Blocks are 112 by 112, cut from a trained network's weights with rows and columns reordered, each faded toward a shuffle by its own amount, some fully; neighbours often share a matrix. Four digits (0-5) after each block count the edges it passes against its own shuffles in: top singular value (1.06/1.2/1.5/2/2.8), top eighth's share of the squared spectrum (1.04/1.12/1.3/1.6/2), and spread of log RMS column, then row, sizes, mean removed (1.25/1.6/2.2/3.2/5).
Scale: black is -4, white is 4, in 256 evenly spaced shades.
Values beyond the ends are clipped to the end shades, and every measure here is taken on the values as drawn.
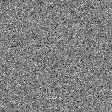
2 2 0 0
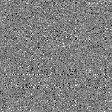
3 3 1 2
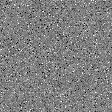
1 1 0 0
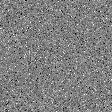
0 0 0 0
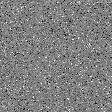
0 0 0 0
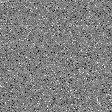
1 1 0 0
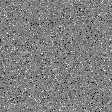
0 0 0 0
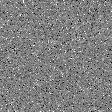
0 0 0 0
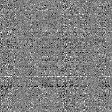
3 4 3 2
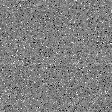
1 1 0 0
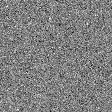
1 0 0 0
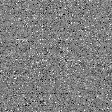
2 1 1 1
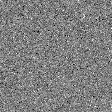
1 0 0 0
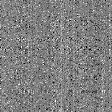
3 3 2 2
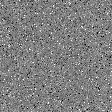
0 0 0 0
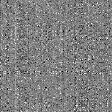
3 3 2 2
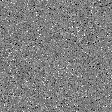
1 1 0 0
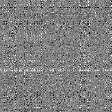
4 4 3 2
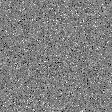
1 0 0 0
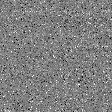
1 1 0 1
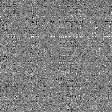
3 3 3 2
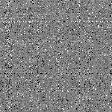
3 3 3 1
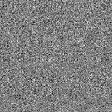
3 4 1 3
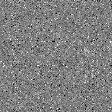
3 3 2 1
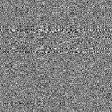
4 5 1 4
